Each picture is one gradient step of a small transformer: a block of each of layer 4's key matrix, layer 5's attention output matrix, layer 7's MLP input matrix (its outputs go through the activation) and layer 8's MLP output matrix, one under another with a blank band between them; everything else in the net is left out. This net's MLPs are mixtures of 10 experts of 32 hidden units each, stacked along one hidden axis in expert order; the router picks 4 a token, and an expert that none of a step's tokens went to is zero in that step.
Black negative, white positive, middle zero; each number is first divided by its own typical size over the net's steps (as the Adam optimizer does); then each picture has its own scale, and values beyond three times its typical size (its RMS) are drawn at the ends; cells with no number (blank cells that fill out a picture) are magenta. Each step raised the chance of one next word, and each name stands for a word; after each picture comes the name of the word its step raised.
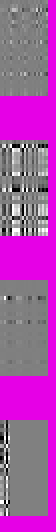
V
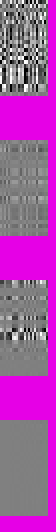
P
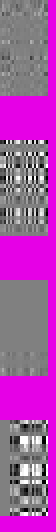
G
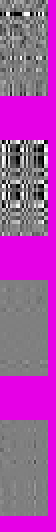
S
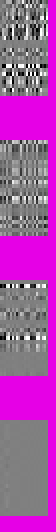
P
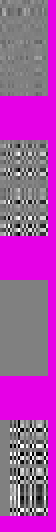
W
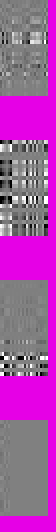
P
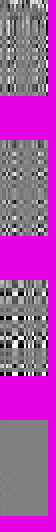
W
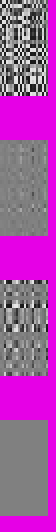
S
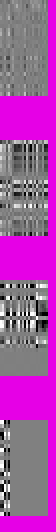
S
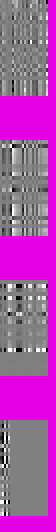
V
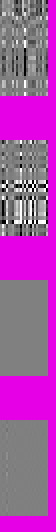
G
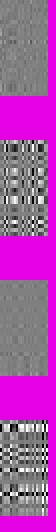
P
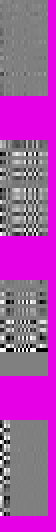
W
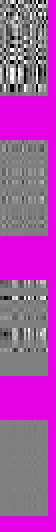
P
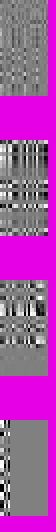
S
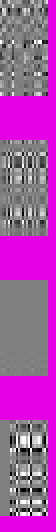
G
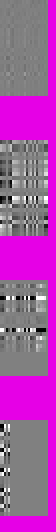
P
